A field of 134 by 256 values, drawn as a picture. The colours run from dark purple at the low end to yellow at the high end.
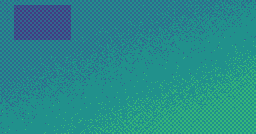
An odd patch, lower than its surroundings, sits in the top left. Values rise toward the bottom right. The ninth with the lowest average is the top left. The ninth with the highest average is the bottom right. Neither half mirrors the other. On average the colour sits 50% of the way up the scale.
